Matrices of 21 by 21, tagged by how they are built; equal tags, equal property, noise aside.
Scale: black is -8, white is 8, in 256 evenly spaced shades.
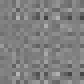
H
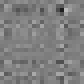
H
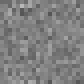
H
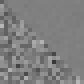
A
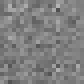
H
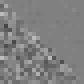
A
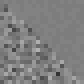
A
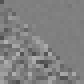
A
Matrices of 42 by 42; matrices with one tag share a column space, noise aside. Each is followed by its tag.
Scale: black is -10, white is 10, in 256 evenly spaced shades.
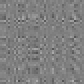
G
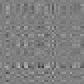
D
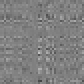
G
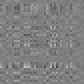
D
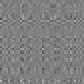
G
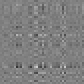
D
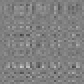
D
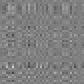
D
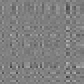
D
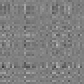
D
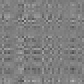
G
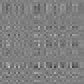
D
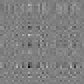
D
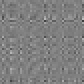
G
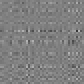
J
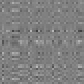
J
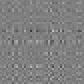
J
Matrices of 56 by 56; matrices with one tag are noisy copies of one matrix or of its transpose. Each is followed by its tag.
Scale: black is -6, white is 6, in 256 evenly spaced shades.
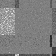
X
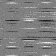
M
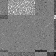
X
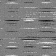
M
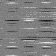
M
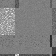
X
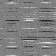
M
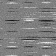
M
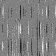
M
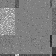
X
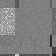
X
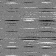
M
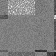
X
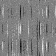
M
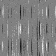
M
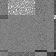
X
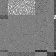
X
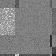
X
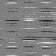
M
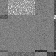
X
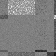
X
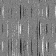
M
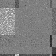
X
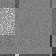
X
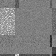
X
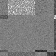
X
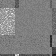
X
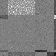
X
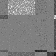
X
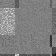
X
